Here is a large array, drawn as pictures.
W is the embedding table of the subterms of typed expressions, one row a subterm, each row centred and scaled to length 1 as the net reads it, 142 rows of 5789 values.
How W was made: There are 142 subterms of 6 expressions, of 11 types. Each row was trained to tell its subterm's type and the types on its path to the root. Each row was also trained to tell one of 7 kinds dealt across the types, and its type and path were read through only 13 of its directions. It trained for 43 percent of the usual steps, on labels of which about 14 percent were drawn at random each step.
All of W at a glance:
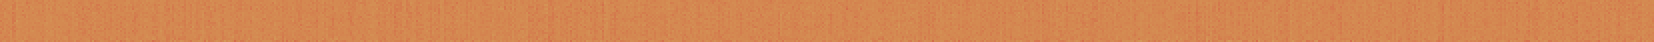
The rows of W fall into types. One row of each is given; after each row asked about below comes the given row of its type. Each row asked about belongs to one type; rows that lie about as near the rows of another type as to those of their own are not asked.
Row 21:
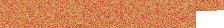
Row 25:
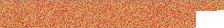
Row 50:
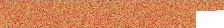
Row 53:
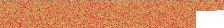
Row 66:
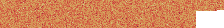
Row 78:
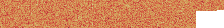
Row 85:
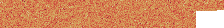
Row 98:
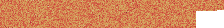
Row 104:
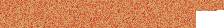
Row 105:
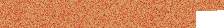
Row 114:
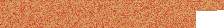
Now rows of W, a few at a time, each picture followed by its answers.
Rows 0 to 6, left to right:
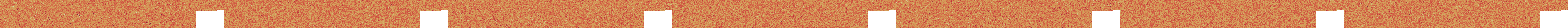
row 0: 85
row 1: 85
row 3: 104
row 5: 53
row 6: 98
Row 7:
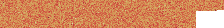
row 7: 21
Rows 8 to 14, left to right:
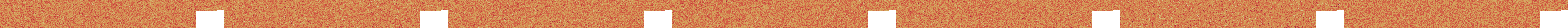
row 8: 21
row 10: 66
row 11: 85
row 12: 53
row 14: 66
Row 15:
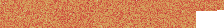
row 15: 98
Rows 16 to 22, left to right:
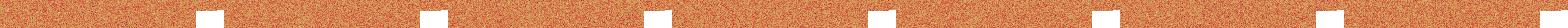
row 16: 85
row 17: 78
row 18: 78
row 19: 104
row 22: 114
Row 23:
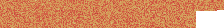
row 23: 66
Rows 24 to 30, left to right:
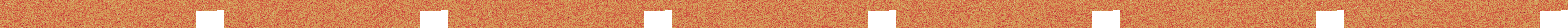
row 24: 105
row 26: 53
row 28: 25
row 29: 78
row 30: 78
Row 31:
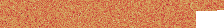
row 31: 85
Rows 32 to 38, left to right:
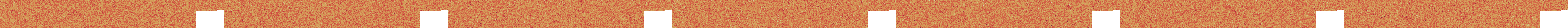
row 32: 85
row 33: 25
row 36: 78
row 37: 85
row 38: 98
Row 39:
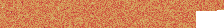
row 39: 21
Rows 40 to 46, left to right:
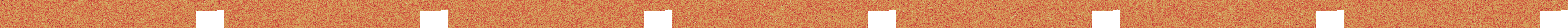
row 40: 114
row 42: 66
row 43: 98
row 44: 104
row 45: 98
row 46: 53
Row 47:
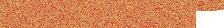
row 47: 78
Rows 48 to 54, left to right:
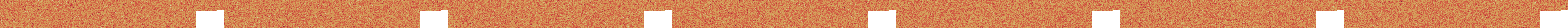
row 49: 105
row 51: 98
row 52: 25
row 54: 21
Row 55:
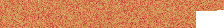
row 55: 104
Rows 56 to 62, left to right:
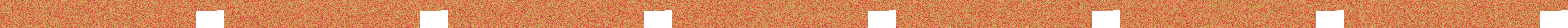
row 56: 98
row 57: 78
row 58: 25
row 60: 21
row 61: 66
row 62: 104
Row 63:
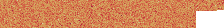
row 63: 53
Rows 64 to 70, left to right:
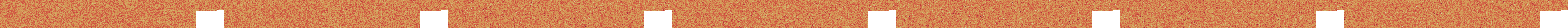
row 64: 78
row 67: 50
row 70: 105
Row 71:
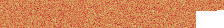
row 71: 105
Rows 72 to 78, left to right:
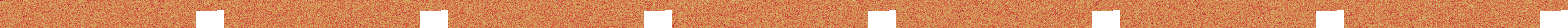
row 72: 114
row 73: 66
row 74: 78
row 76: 85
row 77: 104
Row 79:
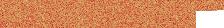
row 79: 114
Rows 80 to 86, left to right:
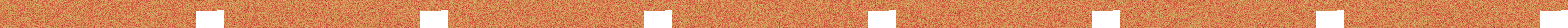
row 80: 53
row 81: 114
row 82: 114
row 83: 25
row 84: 25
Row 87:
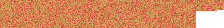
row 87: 53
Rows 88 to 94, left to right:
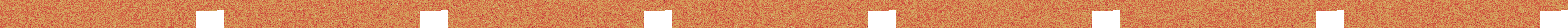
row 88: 21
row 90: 53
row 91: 50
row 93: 78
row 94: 98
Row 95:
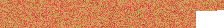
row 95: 85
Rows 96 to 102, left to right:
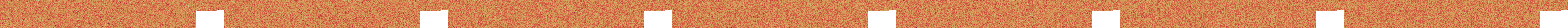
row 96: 50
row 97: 78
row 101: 53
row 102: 66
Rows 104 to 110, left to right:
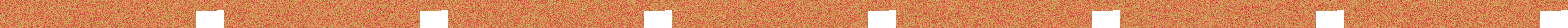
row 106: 66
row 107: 21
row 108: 25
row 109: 85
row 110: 105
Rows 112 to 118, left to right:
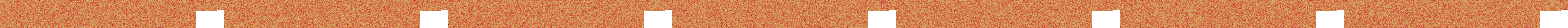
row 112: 25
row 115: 105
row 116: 105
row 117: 21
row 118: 114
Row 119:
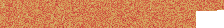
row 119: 21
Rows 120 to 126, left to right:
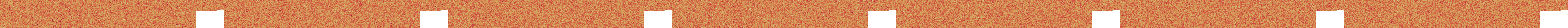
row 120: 50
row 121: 98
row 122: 50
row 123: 66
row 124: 25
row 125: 21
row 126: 21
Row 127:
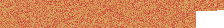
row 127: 85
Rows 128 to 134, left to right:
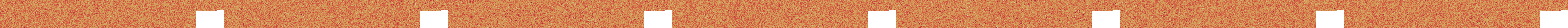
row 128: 66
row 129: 85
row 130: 98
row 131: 98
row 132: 78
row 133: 85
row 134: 21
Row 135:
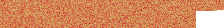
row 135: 114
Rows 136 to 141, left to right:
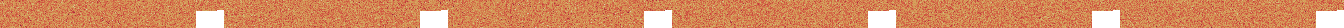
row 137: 78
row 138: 98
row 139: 53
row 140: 21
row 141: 105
